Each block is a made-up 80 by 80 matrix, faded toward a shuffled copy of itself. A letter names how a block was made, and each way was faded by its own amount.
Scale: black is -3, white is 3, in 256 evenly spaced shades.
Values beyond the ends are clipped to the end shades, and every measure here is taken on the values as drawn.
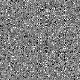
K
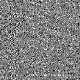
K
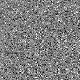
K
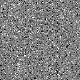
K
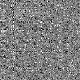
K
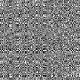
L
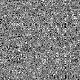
K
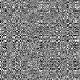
L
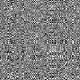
L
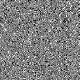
K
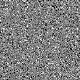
K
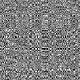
L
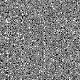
K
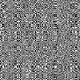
L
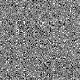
K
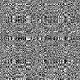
L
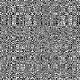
L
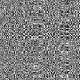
L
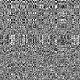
L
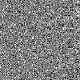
K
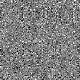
K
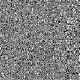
K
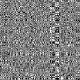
L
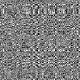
L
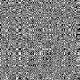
L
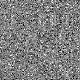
K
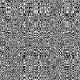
L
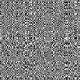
L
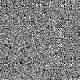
K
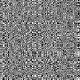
L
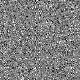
K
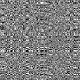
L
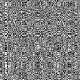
L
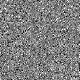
K
